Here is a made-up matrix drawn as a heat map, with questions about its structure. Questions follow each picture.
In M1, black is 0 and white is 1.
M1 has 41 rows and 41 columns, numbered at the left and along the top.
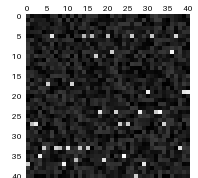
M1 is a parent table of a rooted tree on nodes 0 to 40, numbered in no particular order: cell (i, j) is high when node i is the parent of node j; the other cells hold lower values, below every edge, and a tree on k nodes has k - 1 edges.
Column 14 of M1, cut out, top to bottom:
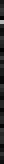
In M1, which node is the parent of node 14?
5
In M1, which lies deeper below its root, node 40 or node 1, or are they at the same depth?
node 1
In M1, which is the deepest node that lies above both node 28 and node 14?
24
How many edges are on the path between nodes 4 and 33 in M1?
1
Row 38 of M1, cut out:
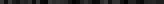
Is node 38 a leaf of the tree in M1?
yes
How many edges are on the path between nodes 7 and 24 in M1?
2
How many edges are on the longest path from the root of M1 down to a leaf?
12
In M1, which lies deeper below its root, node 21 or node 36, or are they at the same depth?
the same depth
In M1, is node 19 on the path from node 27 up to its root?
yes
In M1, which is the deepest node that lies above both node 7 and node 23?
33
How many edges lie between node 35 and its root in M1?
0
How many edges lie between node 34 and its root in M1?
12
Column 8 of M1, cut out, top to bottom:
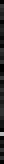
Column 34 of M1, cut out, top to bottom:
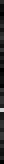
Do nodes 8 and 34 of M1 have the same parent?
no
